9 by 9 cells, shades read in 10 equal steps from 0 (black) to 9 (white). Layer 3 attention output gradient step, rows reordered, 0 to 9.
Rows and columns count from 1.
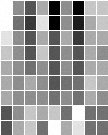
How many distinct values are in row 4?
4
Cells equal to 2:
2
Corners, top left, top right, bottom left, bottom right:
9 7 3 4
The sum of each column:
57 45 40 52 32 45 34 52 50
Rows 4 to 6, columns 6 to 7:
5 3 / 5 3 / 4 4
